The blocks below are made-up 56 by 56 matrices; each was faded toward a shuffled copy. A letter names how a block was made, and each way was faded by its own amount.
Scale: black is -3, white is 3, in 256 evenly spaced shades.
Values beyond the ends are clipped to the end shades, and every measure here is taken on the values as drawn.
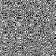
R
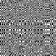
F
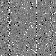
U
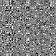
R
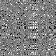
R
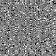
R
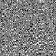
R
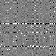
F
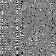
U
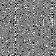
U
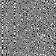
U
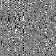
U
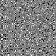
R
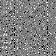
U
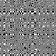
F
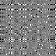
F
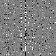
U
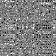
R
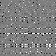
F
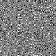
R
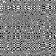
F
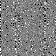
U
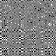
F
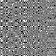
F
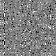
U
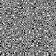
R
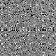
R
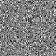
R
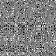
R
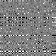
F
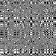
F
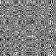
F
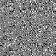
R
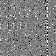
U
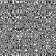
R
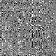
U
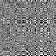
F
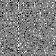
U
